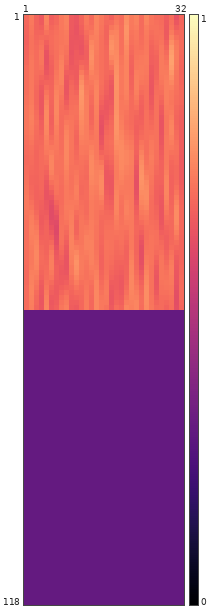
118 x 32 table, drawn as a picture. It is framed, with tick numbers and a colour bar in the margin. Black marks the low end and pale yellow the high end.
The table splits into 2 rows of 1 panel. Panel 1,1: high, streaked downward, faint in contrast. Panel 2,1: low, flat.
